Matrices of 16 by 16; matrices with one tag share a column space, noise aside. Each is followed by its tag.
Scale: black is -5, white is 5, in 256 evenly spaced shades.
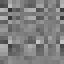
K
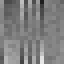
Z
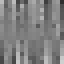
Z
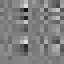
K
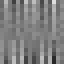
Z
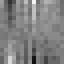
Z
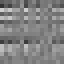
K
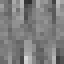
Z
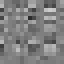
K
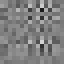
K
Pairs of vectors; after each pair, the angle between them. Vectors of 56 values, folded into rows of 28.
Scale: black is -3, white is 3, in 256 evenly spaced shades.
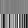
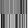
partly aligned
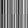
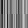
nearly parallel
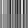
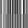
nearly parallel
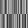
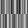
partly opposed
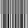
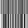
nearly parallel
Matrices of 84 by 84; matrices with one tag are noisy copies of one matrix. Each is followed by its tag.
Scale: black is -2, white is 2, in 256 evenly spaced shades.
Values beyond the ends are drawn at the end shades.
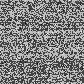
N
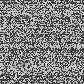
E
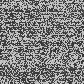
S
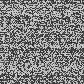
E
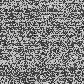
S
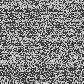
S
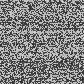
N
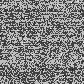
S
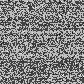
N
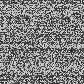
E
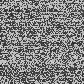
S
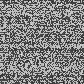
E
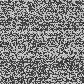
N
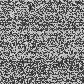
N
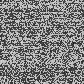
S
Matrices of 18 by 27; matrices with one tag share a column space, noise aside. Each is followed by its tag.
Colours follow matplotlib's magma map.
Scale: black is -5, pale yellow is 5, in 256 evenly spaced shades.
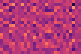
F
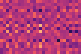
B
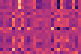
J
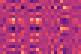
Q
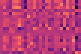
J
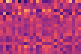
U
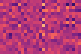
F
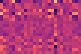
U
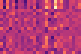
J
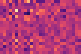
U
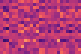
B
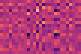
F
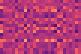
B
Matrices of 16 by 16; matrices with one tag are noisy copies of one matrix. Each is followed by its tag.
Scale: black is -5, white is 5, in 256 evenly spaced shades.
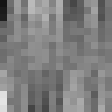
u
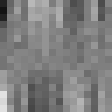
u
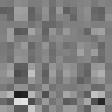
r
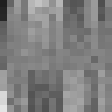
u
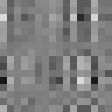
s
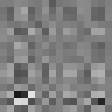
r
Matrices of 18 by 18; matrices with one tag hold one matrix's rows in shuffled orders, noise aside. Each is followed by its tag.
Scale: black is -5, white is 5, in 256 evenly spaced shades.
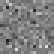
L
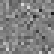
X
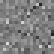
X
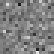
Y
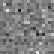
Y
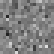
L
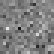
Y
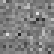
Y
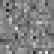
L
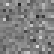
Y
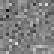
L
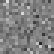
X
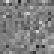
Y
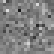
Y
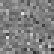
X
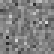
L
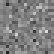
L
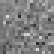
Y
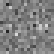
L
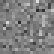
Y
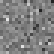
X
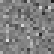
X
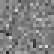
L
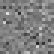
Y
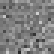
Y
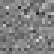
Y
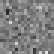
L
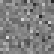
X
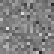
X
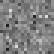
L
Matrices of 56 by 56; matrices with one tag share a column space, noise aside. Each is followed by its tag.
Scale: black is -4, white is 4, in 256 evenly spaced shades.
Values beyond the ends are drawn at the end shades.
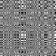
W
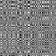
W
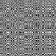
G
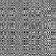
G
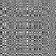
G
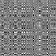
G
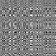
G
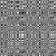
W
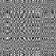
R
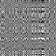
R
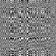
R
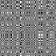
W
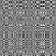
W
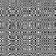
G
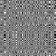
W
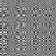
G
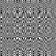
R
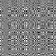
G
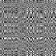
R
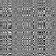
G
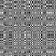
W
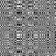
W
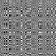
G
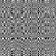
R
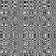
W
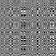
G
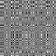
W
